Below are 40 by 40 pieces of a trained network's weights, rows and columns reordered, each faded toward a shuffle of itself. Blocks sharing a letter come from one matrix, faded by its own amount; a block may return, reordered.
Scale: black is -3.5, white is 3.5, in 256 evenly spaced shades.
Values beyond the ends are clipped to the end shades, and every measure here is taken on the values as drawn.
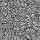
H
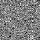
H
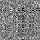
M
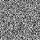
H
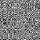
M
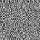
M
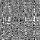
M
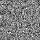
H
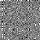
M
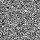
H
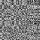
H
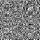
H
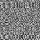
H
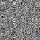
M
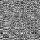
H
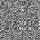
H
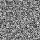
H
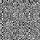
M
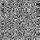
M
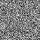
H
